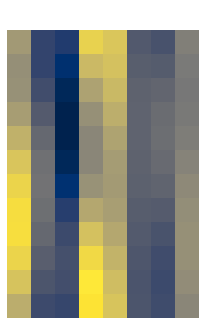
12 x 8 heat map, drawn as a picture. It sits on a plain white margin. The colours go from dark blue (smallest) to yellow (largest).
On average the colour sits 50% of the way up the scale. The ninth with the lowest average is the top left. The grain runs up and down. Stripes running up and down repeat 2 times from left to right. The bottom middle is the ninth with the highest average.
